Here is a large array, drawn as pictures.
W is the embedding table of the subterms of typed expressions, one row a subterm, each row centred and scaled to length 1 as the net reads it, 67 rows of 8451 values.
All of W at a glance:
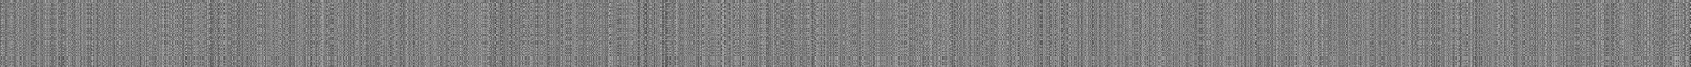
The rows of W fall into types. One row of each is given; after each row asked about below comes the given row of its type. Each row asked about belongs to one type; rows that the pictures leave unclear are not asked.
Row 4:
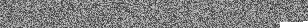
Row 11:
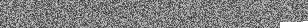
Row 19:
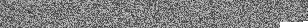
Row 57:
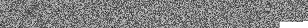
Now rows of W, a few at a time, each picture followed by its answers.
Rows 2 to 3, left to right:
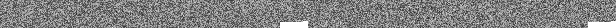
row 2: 11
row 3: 4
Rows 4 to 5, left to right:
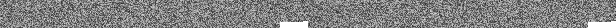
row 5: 19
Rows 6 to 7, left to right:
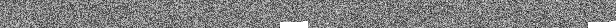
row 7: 11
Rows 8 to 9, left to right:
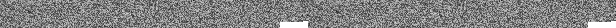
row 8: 19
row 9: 19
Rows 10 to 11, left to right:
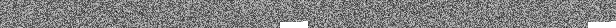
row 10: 11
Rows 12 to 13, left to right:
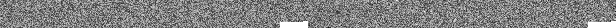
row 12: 4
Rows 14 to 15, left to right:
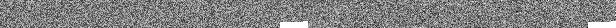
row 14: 11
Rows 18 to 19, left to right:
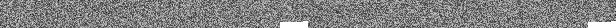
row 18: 11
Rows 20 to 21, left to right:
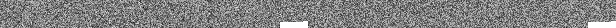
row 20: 19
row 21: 11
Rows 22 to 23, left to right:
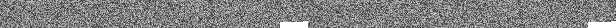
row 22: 19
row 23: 19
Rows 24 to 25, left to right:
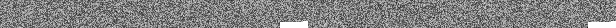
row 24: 11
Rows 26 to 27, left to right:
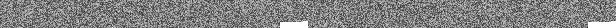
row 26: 11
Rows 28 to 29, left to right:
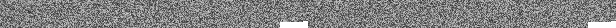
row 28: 19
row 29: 11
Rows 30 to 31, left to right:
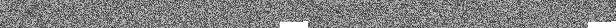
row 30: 57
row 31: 19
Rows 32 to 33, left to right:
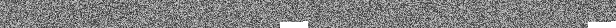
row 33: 4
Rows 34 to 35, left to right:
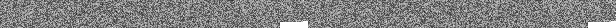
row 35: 11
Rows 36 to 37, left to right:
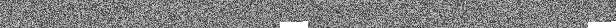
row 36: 4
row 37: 19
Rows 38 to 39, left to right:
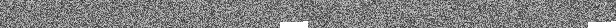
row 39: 19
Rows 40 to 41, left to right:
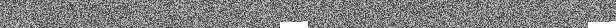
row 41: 11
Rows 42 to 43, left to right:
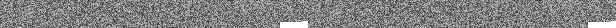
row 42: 11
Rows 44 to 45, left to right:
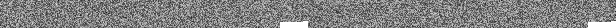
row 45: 19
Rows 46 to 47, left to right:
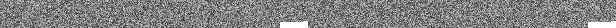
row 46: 11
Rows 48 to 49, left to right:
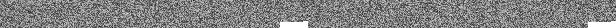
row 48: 19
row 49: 4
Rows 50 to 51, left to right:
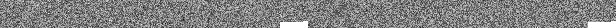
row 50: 11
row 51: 57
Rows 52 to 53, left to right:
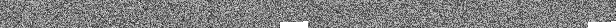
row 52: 19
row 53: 19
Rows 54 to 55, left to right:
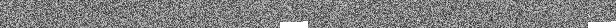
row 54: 11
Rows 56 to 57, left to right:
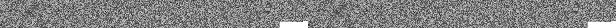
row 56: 57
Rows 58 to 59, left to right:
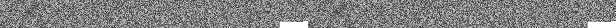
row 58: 57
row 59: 57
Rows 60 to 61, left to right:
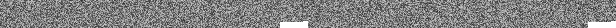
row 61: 4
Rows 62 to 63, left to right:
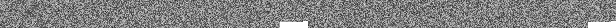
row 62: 57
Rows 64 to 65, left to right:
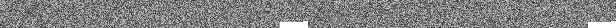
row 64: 57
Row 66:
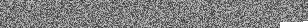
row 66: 11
